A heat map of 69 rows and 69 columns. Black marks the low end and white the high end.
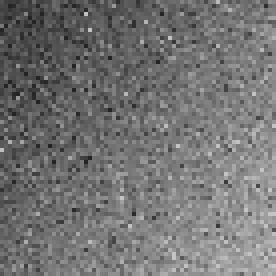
Slope: up to the bottom right. Grain: fine. Ninth with the highest average: bottom right. Ninth with the lowest average: top left. Odd rows or columns: none. Mirror symmetry: none. Stripes: none.
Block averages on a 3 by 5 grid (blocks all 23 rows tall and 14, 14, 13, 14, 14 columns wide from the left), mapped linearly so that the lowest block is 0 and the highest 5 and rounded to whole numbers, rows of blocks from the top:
0 1 1 2 3 / 1 2 3 3 4 / 2 3 3 4 5
